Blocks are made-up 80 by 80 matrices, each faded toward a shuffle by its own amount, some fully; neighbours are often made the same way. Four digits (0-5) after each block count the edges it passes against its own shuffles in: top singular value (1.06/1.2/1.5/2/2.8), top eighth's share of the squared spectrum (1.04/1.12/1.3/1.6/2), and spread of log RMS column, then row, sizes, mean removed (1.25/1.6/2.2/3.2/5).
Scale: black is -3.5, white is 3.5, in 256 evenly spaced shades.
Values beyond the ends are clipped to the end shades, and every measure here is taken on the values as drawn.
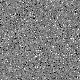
0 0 0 1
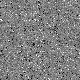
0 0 0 0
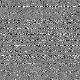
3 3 0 3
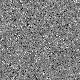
0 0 0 0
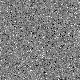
0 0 0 0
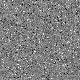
0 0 0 0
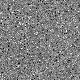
0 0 0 0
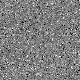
0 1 0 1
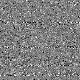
1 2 0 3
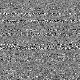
2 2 0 4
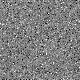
0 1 0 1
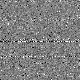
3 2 0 3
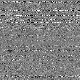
2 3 0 4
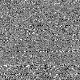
1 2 0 3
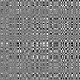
5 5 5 4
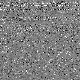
2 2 0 3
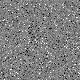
1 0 0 0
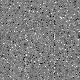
2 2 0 0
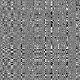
5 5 4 3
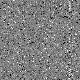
3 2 1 0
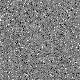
2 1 0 0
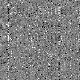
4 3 2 1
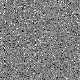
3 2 1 0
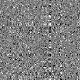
4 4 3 2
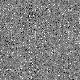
2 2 1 0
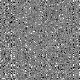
4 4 3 1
